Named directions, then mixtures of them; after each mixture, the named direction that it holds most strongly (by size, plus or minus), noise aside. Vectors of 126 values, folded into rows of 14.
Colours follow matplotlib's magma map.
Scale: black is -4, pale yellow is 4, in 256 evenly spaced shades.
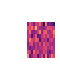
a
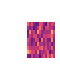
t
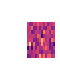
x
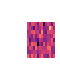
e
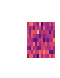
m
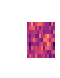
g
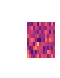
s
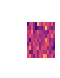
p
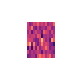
x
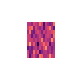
x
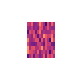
t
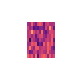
e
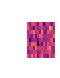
e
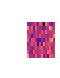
e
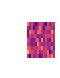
t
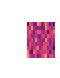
p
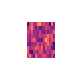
g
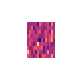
s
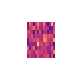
e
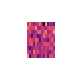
a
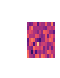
s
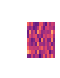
t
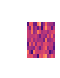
p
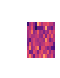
p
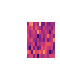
m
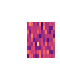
m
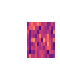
g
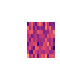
p
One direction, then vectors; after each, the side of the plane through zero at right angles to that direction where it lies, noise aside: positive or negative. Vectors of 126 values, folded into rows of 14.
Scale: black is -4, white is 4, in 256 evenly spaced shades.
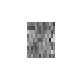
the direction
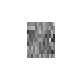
negative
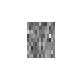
positive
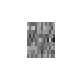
negative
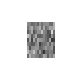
negative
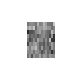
negative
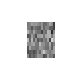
positive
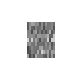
positive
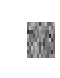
negative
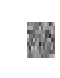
negative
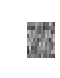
positive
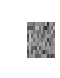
positive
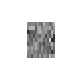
negative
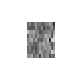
positive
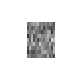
positive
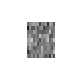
positive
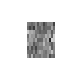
positive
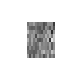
positive
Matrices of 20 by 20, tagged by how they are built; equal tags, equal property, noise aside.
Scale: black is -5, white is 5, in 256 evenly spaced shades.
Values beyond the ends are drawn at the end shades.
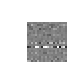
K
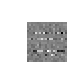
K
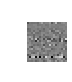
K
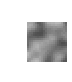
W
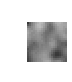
W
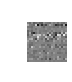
K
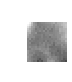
W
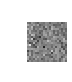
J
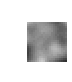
W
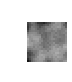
W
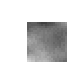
W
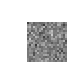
J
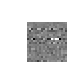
K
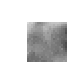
W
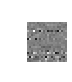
K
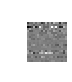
K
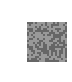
J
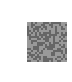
J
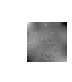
W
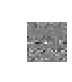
K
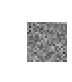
J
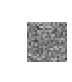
J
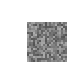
J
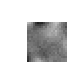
W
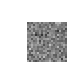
J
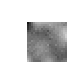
W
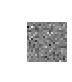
J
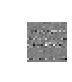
K
